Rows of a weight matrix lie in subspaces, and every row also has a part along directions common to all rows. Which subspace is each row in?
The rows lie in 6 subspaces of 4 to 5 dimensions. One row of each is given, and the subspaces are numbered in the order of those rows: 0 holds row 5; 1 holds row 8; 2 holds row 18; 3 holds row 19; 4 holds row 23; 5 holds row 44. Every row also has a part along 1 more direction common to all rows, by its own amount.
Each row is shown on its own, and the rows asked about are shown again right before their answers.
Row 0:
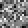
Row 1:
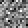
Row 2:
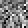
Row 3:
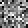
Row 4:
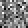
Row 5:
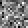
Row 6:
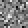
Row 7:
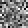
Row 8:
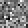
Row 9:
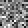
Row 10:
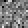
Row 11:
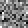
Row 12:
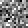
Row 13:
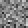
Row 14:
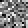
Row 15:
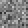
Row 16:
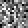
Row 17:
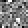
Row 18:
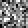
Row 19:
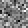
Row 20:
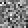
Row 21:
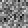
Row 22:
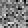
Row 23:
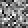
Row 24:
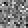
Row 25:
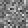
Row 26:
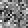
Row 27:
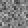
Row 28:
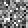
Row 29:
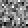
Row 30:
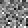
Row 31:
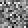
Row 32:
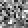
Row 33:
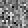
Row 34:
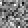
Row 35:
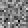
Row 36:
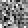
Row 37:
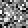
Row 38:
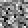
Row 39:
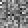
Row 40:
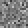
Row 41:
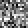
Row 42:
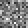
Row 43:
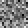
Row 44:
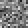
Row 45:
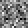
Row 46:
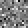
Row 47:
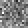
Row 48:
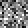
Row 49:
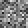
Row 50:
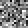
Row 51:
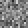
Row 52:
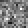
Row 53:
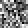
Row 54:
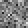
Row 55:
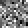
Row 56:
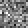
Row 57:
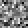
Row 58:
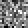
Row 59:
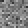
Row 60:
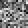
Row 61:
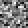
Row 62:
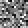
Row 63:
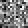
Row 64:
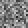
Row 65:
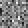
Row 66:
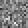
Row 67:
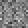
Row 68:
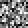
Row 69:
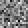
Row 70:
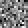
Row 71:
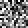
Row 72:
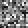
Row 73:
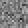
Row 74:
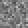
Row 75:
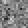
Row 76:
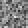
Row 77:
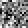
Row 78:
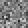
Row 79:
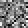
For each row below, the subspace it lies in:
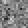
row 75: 2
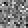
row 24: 3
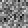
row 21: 4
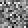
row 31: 1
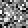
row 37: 3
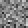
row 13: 5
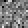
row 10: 0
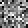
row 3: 1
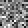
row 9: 2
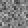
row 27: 2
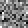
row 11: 1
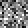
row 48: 0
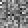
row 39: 1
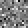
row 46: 4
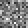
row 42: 1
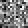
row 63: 0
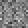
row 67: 0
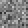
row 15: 3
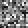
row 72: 3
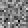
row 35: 4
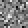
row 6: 3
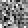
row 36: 2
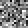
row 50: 2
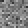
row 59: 5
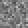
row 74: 3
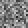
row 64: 0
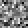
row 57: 3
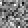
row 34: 0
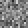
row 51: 1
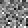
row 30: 5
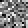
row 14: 4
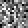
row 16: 2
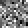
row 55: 5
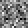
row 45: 0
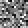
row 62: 4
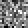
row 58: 0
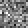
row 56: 4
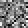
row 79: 2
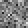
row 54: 5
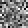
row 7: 3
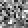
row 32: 2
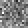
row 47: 4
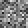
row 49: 5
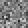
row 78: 1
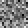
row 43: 2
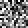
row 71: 4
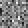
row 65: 1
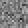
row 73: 1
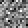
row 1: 5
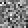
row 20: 1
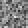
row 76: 0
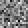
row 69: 4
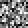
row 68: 3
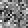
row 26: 5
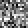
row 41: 2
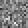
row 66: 1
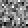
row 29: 3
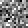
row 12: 5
